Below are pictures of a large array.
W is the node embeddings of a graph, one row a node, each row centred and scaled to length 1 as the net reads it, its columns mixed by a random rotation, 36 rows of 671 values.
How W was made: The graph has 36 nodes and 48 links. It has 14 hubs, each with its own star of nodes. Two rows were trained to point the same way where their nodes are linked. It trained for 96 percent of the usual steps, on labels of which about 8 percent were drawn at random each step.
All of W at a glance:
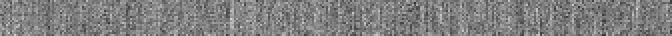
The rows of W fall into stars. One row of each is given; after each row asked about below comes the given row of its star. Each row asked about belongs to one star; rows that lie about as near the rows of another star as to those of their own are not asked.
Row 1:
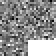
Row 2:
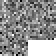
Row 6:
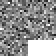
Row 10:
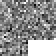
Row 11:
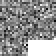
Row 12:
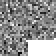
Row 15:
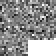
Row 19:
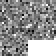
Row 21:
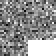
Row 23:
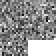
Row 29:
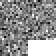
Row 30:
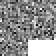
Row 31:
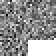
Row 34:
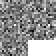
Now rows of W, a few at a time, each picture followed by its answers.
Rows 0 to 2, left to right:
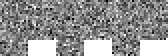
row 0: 30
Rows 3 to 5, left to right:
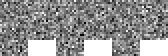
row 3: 23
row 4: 11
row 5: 15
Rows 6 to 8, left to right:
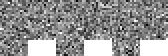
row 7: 12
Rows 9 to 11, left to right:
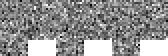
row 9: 12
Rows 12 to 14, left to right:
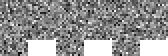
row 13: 2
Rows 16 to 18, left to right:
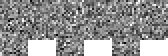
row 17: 1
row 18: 1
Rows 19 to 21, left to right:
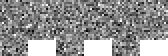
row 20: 29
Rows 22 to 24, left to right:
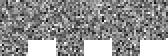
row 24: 31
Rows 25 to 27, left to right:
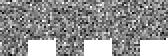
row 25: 6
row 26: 21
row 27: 30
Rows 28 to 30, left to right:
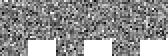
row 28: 21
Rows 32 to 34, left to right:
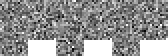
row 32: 34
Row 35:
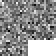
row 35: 10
